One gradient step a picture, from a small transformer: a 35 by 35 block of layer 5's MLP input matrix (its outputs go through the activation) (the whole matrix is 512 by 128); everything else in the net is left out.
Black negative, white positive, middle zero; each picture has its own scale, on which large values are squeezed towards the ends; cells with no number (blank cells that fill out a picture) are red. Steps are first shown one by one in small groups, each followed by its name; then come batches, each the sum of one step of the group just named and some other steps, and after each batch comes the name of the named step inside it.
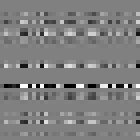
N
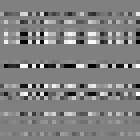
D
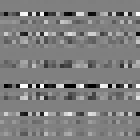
N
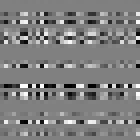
N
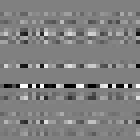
N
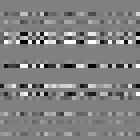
D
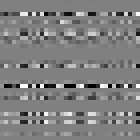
N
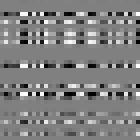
D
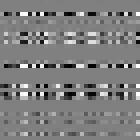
D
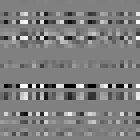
N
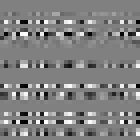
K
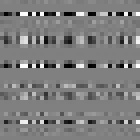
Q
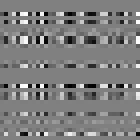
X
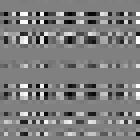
X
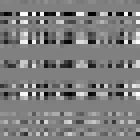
Q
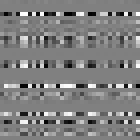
Q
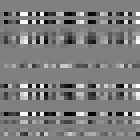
X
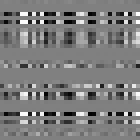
Q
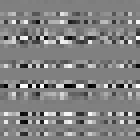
X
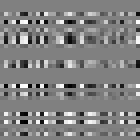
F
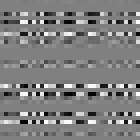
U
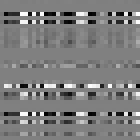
U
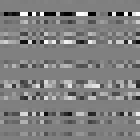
U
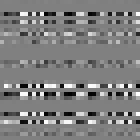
U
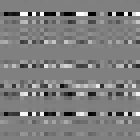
U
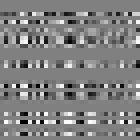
F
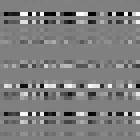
U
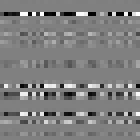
U
